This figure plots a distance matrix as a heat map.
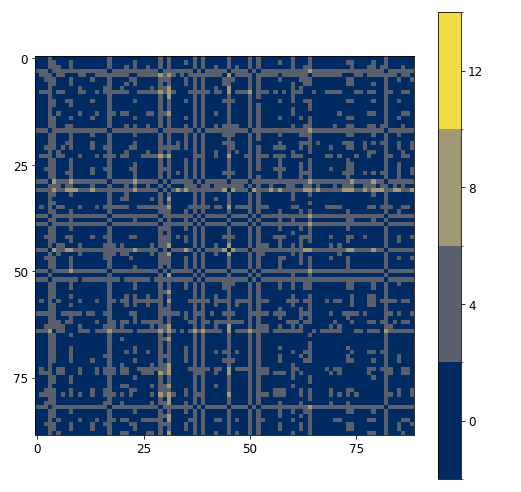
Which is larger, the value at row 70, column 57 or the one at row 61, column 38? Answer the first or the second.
the first
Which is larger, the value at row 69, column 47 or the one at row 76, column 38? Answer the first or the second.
the first
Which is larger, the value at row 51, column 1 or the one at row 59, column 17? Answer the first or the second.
the second
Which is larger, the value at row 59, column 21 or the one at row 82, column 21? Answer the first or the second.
the second
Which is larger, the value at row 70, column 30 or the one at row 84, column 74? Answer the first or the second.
the first
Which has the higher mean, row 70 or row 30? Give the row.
30
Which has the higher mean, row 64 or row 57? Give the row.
64
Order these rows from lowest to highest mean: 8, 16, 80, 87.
80, 87, 16, 8
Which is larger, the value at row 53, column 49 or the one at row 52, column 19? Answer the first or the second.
the second
